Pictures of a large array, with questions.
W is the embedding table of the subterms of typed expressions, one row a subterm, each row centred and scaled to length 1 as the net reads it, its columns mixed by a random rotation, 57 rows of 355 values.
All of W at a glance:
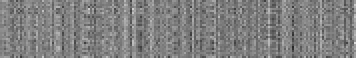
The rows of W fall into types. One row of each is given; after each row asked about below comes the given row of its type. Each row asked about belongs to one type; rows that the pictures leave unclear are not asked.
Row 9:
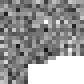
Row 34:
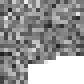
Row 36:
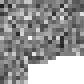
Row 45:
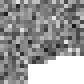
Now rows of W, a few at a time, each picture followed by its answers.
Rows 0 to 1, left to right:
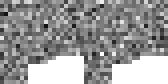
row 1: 45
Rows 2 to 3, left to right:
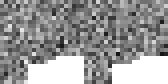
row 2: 45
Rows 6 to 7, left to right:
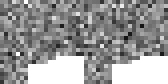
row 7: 34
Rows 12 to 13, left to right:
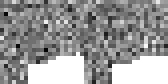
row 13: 9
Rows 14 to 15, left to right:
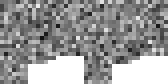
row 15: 45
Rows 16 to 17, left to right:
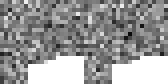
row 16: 34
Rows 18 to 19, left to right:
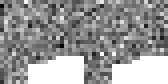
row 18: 36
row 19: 45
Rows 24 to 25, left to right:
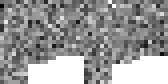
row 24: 36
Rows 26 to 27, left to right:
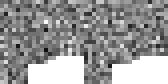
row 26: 9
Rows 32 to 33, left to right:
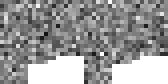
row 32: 34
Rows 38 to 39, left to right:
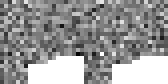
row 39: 45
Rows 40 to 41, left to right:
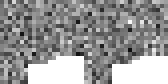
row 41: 9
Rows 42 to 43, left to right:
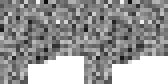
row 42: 34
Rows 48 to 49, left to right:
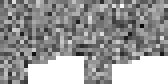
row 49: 34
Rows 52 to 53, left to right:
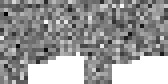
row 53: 34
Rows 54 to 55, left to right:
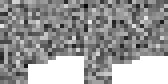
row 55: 36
